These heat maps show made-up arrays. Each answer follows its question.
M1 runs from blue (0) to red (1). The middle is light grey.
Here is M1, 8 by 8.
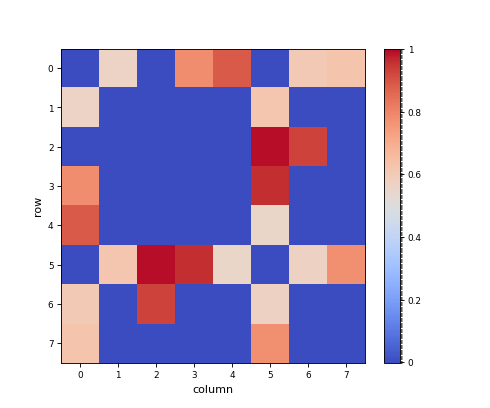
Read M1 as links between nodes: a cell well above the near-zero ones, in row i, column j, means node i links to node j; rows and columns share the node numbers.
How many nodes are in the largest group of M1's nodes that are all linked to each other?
3
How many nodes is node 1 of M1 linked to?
2
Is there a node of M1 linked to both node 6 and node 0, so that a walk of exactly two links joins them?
no
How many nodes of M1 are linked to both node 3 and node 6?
2
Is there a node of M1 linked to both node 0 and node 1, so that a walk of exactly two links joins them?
no
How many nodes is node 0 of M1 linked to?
5
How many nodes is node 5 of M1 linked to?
6
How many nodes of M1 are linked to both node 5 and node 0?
5
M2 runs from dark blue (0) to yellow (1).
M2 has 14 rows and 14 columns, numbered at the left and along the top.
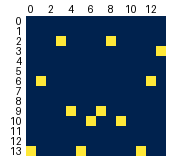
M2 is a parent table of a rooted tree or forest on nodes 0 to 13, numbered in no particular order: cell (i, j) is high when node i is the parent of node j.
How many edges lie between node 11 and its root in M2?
3
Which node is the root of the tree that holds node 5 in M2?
2
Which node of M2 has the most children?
13
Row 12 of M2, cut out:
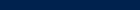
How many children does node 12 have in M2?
0
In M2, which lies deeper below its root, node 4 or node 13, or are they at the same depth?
the same depth
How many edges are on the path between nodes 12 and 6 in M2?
1
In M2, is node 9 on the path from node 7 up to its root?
yes
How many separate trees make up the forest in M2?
2
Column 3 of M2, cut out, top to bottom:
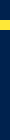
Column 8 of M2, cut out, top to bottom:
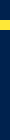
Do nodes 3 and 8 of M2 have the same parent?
yes
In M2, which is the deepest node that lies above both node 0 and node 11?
13
